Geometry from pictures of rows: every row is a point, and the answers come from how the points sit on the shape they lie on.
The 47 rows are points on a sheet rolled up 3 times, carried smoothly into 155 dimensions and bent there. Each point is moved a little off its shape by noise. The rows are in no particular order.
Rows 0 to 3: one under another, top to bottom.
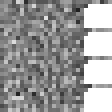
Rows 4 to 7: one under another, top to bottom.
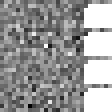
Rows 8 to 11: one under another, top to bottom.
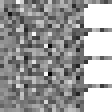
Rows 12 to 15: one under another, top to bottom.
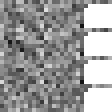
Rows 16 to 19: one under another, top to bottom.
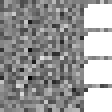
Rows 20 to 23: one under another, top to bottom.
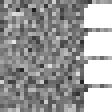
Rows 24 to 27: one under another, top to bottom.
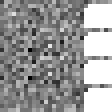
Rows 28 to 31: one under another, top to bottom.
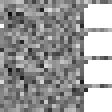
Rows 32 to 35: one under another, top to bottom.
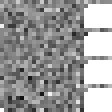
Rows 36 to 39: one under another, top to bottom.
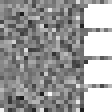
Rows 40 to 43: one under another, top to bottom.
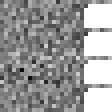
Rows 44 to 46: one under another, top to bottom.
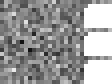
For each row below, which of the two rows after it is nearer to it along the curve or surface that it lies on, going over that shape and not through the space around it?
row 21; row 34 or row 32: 34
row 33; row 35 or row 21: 21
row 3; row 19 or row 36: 19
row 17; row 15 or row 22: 22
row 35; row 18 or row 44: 18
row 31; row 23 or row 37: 23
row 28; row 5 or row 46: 5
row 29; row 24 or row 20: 24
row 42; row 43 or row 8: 8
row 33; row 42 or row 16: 16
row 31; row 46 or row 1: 1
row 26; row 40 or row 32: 32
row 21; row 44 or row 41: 44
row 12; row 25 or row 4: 4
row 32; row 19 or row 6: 19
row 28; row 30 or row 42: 30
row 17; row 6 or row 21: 21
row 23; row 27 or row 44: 27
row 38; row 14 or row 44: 44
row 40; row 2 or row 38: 38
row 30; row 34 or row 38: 34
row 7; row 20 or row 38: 20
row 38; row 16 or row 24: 24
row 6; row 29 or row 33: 33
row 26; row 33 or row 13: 13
